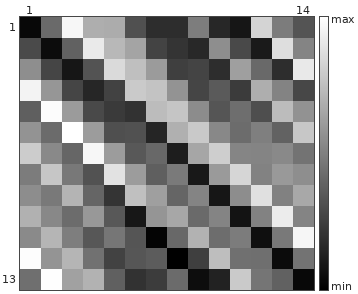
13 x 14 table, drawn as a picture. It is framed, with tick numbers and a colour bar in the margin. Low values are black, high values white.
Mirror symmetry: none. Grain: diagonal, down to the right. Ninth with the lowest average: bottom middle.
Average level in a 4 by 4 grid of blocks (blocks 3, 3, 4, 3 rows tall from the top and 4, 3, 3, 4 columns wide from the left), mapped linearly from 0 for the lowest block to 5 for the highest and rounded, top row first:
2403 / 4243 / 4324 / 5012
